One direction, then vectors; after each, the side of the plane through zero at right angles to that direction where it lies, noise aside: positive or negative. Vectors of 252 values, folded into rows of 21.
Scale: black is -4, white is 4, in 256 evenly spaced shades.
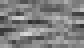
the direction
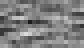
positive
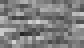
negative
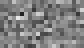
positive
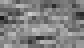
positive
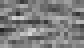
positive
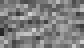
positive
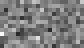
negative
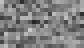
positive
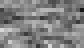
negative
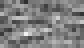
positive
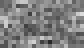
negative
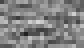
negative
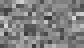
negative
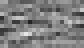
positive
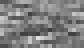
negative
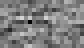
positive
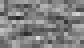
negative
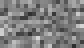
negative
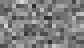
negative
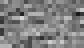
positive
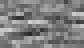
negative
